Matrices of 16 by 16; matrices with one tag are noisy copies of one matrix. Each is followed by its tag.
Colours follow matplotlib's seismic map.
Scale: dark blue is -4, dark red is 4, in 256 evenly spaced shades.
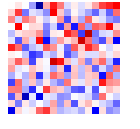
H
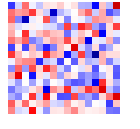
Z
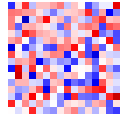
Z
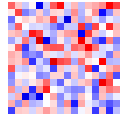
H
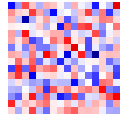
Z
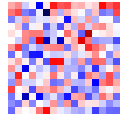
H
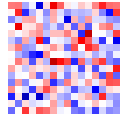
H
